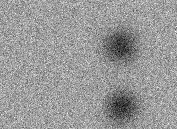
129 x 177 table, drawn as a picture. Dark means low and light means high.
There are two dips. Neither half mirrors the other. No row or column stands out.
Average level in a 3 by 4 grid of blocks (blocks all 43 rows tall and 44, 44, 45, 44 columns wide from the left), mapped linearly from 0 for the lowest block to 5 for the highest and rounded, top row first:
5 5 3 5
5 5 1 4
5 5 0 4
